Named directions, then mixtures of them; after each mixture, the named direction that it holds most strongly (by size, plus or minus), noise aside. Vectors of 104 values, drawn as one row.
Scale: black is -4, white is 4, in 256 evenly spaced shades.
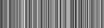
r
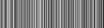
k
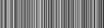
k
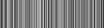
k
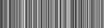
r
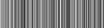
r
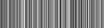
r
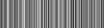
r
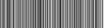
k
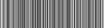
r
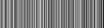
k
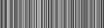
k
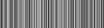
k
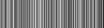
k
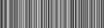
r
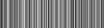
r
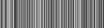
k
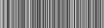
r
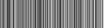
k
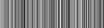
r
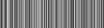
k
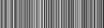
k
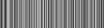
k
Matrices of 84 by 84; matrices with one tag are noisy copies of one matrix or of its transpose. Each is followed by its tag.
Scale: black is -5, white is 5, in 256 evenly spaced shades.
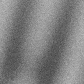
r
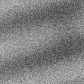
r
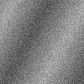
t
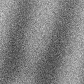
r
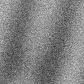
r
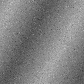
t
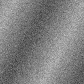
t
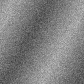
t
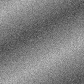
t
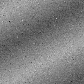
t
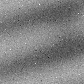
r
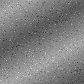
t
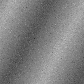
t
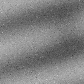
r
